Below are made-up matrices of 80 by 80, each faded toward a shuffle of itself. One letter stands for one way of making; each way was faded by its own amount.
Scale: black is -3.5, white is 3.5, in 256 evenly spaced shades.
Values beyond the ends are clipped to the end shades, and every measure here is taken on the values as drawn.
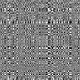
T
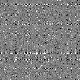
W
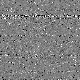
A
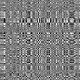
T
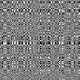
T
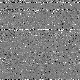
A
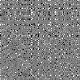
W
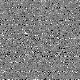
A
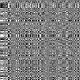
T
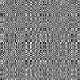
T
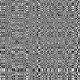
T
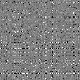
W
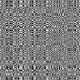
T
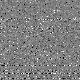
A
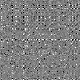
W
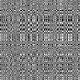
T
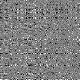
W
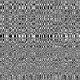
T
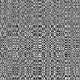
T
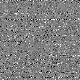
A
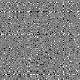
W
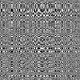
T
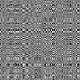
T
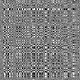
T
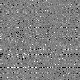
W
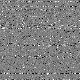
A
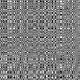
T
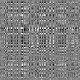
T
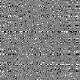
W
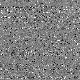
A
